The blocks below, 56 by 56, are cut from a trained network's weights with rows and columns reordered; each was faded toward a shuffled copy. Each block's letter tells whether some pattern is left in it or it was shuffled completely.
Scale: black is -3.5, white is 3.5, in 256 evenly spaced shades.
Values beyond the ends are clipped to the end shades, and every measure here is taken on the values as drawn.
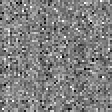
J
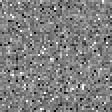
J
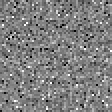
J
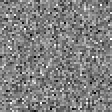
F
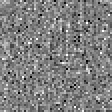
J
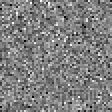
F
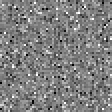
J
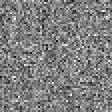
J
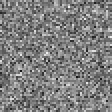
J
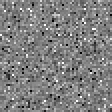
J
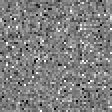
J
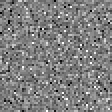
F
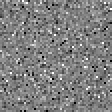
F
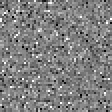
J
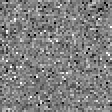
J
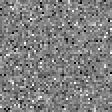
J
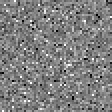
F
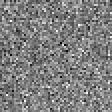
F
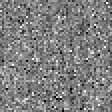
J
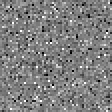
F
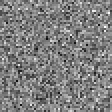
J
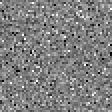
F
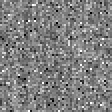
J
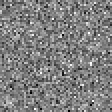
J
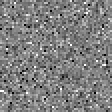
F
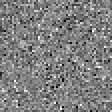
F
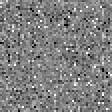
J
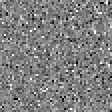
F
